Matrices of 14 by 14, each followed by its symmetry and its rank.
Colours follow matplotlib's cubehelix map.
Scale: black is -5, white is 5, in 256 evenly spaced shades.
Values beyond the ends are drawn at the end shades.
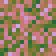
neither, full rank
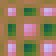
symmetric, rank one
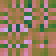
antisymmetric, rank two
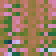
neither, rank two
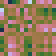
antisymmetric, rank two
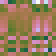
neither, rank two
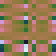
neither, rank one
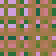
symmetric, rank one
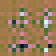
antisymmetric, rank two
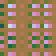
neither, rank one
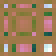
symmetric, rank one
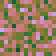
neither, full rank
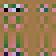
neither, rank one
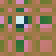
symmetric, rank one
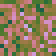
neither, full rank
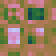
antisymmetric, rank two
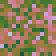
neither, full rank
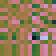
neither, rank two
